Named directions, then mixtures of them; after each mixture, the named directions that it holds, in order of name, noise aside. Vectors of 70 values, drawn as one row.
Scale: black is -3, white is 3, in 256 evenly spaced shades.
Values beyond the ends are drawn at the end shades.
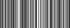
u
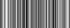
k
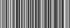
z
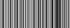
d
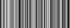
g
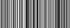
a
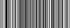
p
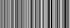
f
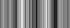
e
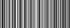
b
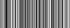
p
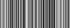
a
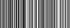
a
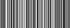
a, p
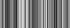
e, g, k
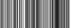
a, d, e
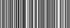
a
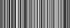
b, d, z
